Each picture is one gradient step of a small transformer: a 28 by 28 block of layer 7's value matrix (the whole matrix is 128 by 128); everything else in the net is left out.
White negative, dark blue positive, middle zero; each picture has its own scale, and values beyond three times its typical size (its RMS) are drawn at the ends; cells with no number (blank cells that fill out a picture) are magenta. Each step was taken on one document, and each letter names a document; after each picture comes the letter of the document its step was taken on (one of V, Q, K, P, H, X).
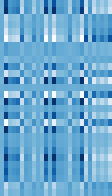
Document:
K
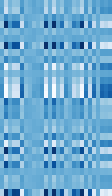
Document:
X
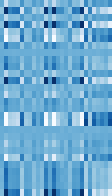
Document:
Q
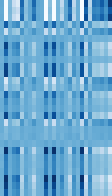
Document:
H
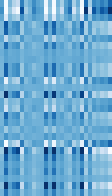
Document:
H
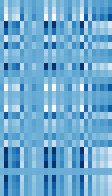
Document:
H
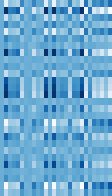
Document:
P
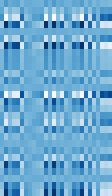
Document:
X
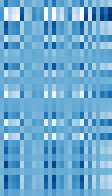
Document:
H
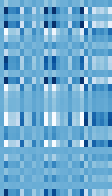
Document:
Q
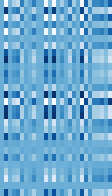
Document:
P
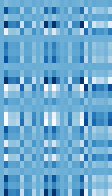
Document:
Q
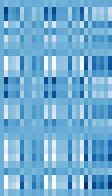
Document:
K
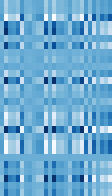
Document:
H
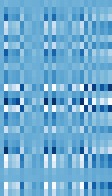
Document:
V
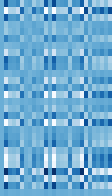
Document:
P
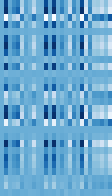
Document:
P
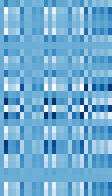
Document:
V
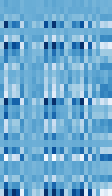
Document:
X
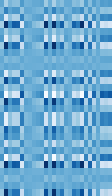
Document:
X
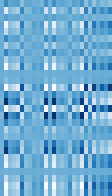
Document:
V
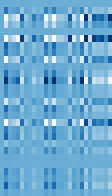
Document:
K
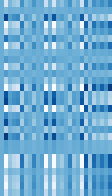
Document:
V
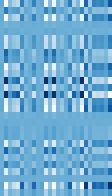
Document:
H
